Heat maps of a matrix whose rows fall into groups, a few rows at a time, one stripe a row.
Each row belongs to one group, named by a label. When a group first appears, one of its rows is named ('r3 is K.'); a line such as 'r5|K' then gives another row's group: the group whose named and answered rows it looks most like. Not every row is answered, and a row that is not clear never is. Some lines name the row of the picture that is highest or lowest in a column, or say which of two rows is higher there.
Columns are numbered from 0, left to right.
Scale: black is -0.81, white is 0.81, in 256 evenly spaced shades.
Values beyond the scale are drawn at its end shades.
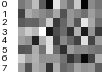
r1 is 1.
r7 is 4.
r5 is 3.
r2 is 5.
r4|5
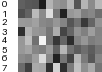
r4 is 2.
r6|2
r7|4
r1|3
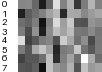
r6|5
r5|2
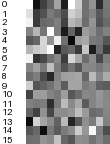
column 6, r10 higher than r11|No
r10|1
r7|2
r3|2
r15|3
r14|5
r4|3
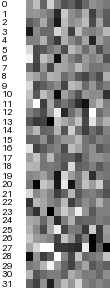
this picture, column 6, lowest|20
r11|2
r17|2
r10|4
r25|5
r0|2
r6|4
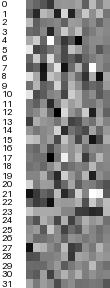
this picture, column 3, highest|4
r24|4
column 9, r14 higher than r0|No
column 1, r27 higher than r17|Yes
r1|4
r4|2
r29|5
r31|4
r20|4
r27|1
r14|5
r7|5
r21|5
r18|5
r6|2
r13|1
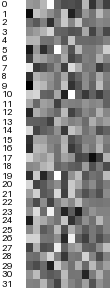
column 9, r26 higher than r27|Yes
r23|2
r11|4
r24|1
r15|1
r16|1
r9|1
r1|1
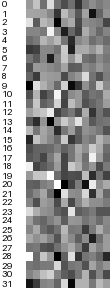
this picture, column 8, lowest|20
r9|1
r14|4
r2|4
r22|4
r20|5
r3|2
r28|4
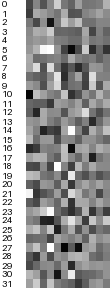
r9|5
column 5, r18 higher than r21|Yes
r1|1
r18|3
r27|2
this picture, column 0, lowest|10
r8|5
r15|4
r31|2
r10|1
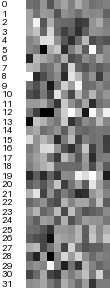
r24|4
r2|2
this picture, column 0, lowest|13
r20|5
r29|2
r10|3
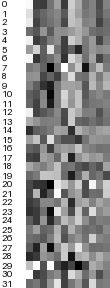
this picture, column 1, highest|29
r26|5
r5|2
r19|3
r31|5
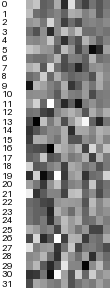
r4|2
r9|1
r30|3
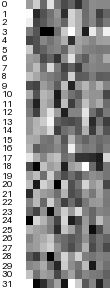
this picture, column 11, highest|3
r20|4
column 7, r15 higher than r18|No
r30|4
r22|2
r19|2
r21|1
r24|1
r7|2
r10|4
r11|4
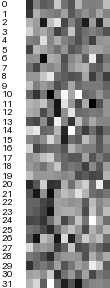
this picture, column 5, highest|10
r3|4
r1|1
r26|4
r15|2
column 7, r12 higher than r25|No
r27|4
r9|4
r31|2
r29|5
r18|5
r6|5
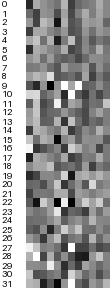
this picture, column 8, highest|22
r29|2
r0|1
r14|1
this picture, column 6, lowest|22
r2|4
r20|5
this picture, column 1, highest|28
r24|5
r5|1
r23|5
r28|2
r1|4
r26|5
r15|4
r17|1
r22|4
